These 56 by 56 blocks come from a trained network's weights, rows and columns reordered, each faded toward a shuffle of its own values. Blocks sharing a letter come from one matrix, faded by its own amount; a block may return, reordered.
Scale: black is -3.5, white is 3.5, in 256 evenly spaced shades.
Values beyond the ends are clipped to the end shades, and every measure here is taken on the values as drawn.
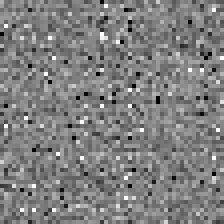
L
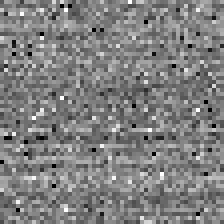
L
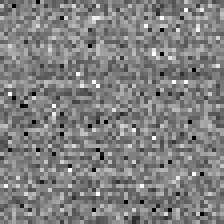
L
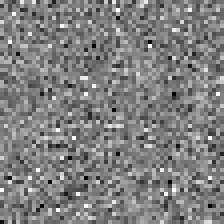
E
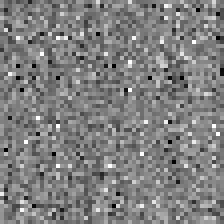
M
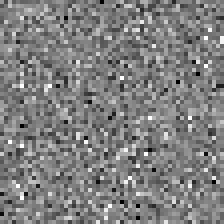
E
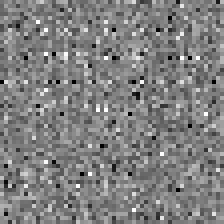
M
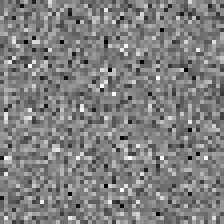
E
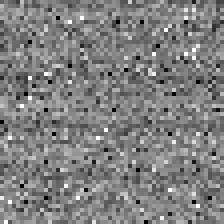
L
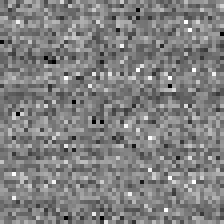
L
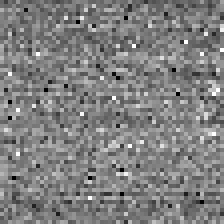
L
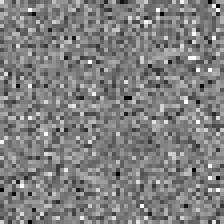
E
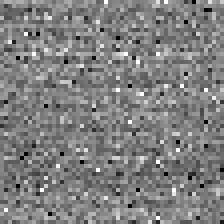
L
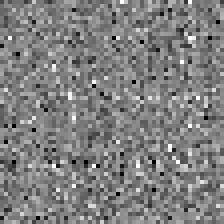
M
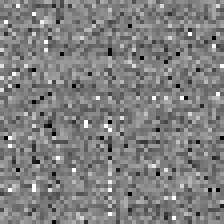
L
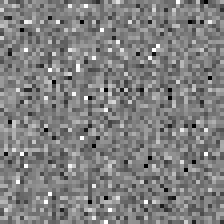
M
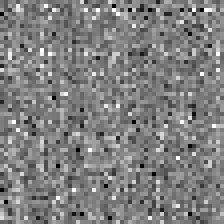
M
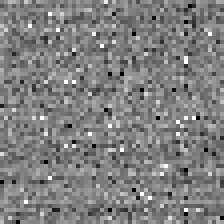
L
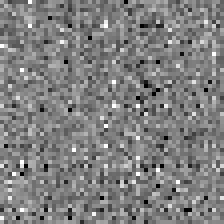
M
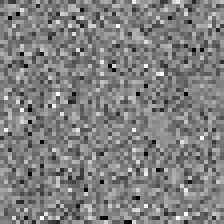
E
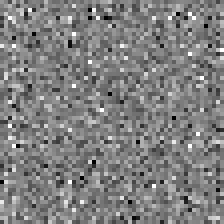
M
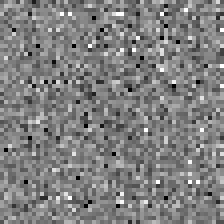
M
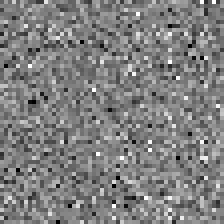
E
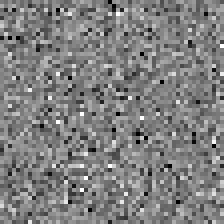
E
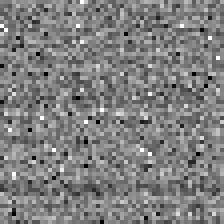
L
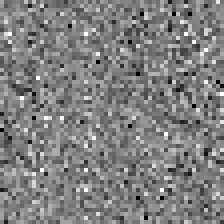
E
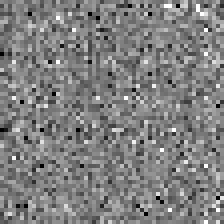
M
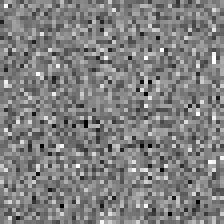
E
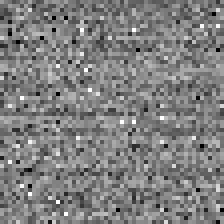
L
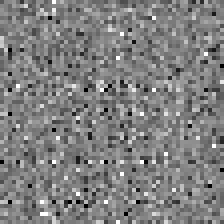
M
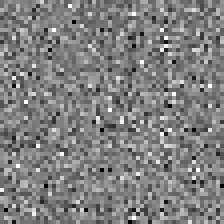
E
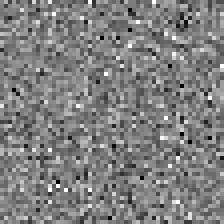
E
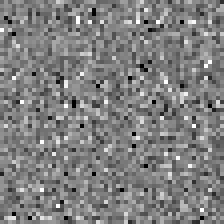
M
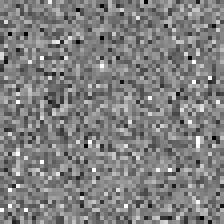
E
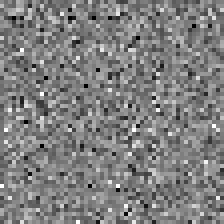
E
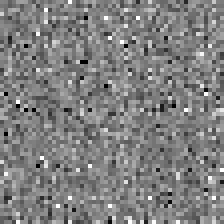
M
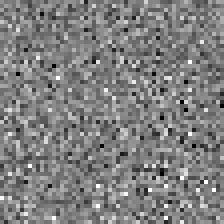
E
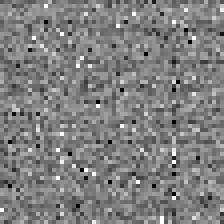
L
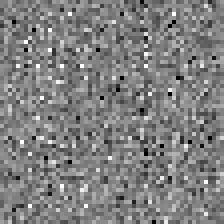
M
